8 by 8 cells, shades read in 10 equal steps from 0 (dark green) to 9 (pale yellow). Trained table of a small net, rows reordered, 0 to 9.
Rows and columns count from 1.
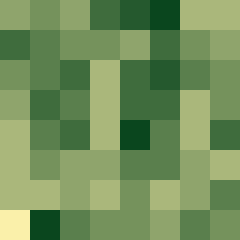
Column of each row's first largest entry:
7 5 4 4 1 1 1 1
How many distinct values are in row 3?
5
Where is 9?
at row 8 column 1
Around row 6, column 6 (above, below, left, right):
3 6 3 5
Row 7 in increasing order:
3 4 5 5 6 6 6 6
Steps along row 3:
down down up down down up up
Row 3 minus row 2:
2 0 -2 2 -3 -1 -1 -1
